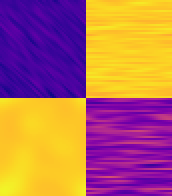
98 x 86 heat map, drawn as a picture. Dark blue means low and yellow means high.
It is made of 2 by 2 panels. Panel 1,1: very low, slanting down to the right, faint in contrast. Panel 1,2: very high, streaked across, faint in contrast. Panel 2,1: very high, smooth, faint in contrast. Panel 2,2: low, streaked across.
